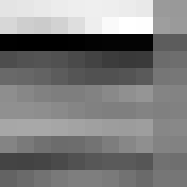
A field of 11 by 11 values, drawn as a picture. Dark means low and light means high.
Average level on the scale: 50%. Grain: streaks across. Seam: vertical, 80% of the way across, the right part calmer.
